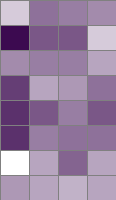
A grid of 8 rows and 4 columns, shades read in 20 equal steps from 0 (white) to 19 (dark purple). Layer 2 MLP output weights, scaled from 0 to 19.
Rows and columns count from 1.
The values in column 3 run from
6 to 13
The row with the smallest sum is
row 7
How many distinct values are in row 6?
3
